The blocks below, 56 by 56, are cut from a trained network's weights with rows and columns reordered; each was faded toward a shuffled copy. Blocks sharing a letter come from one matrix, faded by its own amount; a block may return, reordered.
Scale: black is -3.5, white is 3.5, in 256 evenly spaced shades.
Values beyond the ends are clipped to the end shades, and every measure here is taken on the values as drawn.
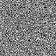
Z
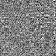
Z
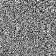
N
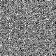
N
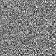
Z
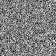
N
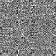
Z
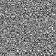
Z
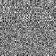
Z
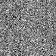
N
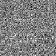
Z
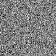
N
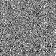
N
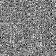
N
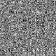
Z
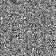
N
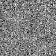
N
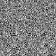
Z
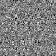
Z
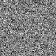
Z
